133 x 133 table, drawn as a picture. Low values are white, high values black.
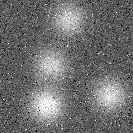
Mirror symmetry: none. Slope: none. Dips: four. Odd rows or columns: none.
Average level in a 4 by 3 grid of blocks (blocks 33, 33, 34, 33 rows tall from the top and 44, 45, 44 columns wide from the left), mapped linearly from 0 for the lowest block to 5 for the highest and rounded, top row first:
505 / 425 / 311 / 313
